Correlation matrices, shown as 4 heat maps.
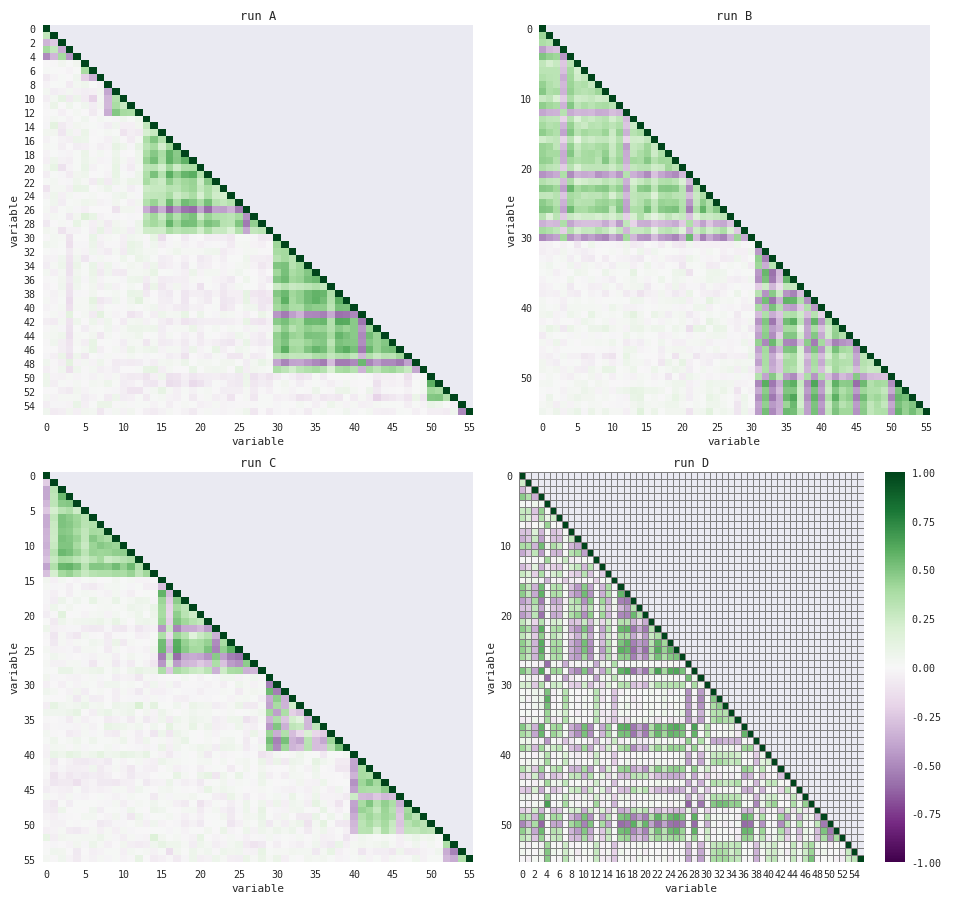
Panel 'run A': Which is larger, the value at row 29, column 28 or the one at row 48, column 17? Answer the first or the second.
the first
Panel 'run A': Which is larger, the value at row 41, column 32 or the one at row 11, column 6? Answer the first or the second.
the second
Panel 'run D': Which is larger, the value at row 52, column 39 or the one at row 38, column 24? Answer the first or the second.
the first
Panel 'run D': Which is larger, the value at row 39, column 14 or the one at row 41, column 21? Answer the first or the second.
the first
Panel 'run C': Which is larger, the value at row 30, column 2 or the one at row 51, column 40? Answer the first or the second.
the first
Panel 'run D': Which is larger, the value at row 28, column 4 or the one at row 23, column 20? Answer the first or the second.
the first
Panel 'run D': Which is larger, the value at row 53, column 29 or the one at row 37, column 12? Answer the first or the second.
the second
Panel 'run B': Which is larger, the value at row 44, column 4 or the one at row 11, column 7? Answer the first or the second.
the second
